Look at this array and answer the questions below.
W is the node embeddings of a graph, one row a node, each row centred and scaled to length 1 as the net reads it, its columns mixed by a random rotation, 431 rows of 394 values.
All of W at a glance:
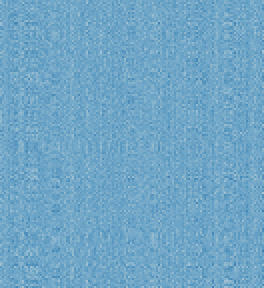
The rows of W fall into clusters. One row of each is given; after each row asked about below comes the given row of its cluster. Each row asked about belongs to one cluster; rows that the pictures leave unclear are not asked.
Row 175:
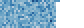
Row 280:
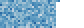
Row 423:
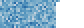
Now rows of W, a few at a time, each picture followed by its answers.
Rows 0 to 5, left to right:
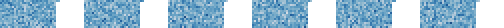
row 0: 175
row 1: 280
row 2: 423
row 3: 423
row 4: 280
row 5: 423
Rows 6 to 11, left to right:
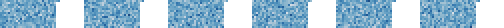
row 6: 280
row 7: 175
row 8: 175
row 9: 423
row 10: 175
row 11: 280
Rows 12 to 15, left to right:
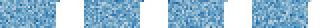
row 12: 280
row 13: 175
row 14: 175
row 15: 423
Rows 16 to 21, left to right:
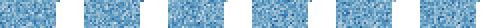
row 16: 280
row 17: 280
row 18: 423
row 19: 175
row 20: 175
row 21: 175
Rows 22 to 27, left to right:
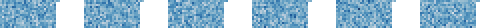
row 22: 423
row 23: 423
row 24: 175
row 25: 423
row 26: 175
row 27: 280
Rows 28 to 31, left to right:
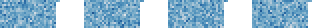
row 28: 423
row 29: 280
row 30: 280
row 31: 175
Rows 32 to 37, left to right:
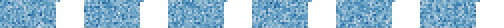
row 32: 175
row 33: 423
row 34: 423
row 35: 423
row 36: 423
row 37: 280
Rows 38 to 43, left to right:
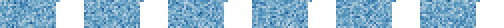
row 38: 423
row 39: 280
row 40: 175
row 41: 175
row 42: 175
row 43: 280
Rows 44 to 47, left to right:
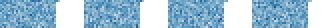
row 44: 175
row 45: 423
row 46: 175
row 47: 423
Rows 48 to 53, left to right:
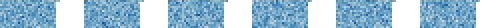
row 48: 175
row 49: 175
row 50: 175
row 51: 423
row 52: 175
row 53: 423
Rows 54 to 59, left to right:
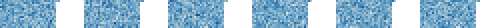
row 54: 175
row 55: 423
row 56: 175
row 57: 423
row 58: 423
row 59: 175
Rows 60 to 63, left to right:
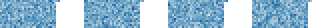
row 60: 280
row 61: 175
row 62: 280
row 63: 423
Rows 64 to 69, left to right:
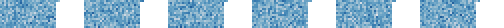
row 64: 423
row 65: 280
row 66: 423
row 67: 175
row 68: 280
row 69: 175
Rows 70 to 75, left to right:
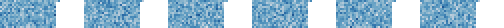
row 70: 280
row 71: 423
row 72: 175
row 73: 175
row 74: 280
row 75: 423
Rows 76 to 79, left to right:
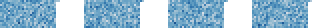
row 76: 175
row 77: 423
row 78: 423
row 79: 423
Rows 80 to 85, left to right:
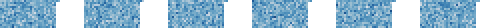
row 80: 423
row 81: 423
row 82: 280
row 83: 175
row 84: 280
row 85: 423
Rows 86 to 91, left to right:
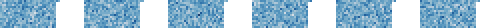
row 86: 423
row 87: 175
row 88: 175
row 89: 280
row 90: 175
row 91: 175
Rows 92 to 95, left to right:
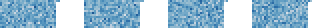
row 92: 280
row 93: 280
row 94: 175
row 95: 423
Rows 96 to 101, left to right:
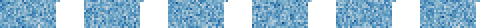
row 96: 175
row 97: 280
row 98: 175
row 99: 423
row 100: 280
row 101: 175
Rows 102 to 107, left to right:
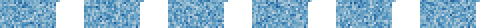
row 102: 423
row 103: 423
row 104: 175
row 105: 423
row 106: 423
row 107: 175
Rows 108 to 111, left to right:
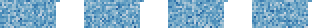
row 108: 280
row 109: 280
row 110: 175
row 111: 280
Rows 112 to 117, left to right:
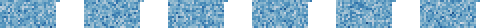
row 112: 280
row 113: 175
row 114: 280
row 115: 280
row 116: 423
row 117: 175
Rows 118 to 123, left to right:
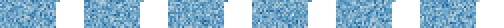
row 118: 175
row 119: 175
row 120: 280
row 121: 280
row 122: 175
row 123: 423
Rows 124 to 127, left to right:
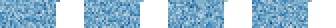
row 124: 280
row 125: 280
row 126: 423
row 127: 175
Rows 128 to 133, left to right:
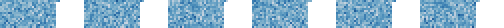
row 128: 280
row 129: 175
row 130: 423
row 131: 175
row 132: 280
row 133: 423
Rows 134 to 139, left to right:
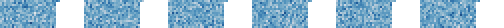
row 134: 423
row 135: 423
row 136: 280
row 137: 175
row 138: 423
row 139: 175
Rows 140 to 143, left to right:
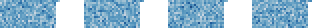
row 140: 423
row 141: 280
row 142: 423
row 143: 280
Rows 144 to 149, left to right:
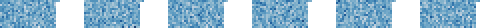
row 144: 175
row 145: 280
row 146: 175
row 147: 175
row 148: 175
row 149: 280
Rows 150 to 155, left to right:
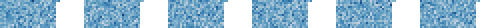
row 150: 175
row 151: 423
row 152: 175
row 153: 175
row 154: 423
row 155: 175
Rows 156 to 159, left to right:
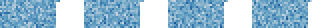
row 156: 280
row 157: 280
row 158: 423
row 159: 423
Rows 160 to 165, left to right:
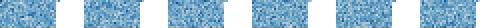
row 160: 175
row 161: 423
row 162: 175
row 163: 175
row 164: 280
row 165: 423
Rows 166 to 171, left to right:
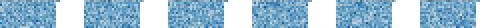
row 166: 280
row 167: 423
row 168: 280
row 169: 423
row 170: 423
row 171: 280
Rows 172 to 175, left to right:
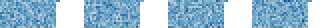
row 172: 280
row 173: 423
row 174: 280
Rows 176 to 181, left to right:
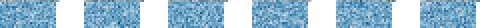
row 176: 423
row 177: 280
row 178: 175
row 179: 423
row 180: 423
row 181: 280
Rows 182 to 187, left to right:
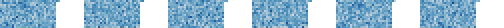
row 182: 423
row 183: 280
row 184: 175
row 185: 280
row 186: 423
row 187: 175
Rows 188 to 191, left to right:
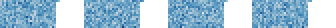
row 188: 423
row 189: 280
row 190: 423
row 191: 280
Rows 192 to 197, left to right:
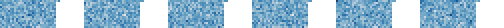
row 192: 175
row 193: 280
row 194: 280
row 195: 280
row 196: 175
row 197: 175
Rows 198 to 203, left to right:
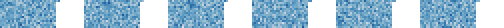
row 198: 175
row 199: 423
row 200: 423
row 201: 280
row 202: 280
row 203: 175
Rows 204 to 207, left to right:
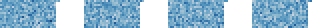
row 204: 175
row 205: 423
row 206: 280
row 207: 280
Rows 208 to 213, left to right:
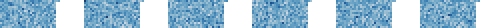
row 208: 175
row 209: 175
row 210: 280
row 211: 423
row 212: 175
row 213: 175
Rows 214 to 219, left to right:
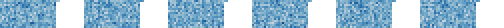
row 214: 423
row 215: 423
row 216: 280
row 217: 423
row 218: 423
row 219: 423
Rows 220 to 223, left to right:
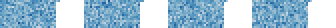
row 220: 175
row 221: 423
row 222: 423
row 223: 423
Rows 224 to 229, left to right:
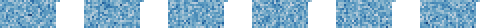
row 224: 175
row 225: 423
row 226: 280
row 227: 423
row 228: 280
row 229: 423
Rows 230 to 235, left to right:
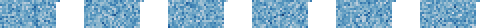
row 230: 280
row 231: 175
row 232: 423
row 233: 175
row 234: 175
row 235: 280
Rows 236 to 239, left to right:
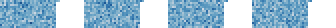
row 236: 423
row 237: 423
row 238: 280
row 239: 280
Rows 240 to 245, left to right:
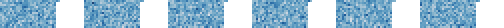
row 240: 423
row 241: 175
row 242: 280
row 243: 423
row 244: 175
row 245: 280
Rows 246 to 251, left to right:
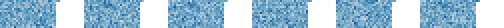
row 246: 280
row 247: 423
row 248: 423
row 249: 280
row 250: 175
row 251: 423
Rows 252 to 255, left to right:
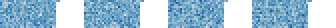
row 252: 280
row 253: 280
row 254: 175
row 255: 280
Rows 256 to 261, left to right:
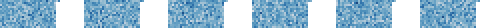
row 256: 175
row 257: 175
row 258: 423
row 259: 280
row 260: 423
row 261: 175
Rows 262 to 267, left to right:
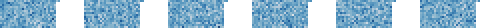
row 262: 175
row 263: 280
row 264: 280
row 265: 280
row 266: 280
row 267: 175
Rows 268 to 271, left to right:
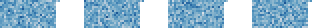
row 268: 175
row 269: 175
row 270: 423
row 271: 175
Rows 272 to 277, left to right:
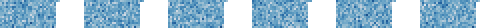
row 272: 423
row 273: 280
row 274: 423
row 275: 175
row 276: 175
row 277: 423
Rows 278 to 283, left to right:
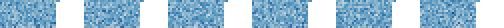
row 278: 280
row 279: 280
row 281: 280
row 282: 280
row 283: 175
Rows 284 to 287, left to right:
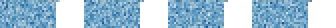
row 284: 423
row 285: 175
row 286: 280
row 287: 423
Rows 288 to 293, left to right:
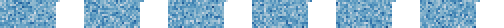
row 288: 423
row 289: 175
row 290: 423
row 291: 280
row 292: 280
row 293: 175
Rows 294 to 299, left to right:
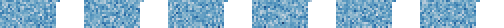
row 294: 280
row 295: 175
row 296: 280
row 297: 423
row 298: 280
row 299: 280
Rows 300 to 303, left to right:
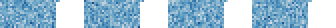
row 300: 423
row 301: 175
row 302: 423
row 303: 423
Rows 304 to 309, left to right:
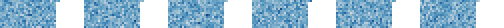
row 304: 175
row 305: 175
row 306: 423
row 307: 280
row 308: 280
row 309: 423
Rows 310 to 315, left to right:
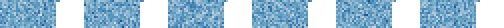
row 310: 280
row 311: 280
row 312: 423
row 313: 280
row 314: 175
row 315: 280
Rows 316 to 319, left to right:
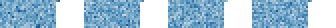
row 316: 280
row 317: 280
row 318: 423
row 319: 280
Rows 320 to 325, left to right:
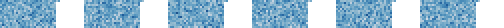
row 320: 175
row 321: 423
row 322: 280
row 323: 175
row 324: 175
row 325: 423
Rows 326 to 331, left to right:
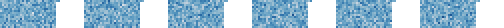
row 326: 280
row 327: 423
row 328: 175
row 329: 175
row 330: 175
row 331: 175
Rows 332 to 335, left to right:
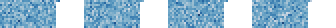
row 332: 280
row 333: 423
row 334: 175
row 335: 423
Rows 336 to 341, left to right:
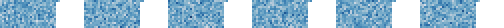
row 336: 423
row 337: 280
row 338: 175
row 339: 175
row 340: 175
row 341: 423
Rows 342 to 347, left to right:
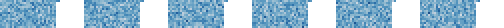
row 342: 280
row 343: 175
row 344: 280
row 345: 280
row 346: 175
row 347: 280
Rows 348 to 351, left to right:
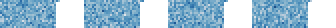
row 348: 423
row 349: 280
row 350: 423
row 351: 423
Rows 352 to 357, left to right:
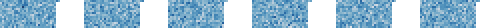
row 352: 423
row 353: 280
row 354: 423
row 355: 175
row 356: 423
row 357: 423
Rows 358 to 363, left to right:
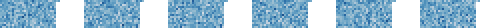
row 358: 175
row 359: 423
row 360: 423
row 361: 175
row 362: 175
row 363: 175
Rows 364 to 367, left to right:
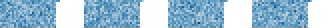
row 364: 175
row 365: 423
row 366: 423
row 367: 423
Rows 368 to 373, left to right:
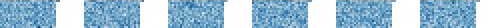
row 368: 280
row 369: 280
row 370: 423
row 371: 175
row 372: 280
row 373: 175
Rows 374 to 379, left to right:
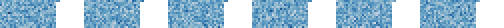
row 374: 280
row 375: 280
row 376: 280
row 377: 280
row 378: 280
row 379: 175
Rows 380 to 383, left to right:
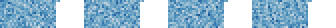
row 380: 175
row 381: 175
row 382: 175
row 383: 280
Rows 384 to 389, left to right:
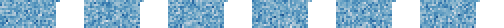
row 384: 280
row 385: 423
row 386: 423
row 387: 175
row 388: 280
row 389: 423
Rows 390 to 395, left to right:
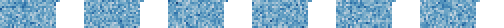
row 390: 423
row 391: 280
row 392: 175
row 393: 280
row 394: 423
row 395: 423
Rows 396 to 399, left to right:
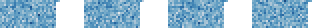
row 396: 423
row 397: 423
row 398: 423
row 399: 175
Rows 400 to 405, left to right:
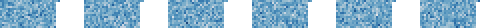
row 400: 175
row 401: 175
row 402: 175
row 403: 280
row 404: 280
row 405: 280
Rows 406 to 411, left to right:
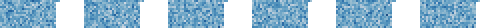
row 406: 175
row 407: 175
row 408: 280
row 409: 423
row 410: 175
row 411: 423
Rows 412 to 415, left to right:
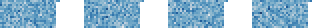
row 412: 280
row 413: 175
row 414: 280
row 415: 280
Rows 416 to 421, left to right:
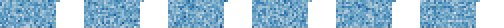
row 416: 280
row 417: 175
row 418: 423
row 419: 175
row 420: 423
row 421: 423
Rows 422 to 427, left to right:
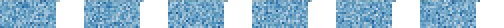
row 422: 423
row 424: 280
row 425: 423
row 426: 280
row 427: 175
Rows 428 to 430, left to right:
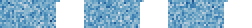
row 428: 175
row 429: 423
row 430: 423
